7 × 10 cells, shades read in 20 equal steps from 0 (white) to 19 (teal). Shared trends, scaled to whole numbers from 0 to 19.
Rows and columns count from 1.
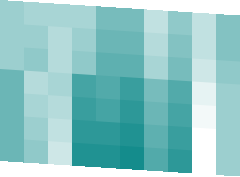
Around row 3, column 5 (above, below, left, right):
12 14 9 13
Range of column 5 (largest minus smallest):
7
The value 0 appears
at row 6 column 9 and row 7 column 9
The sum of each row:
80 85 89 105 109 114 119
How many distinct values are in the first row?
6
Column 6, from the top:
11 12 13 16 17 18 19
